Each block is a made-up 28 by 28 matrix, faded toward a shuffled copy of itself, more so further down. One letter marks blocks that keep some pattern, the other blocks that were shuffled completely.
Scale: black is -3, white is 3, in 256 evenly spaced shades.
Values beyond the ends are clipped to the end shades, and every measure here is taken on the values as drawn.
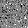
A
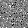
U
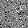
A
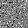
U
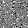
A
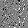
A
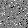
U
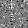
A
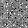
U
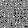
A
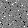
U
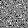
U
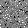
U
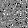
A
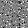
A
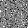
A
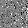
A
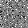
A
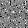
A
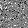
U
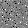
U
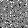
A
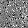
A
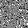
A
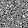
U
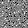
A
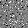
A
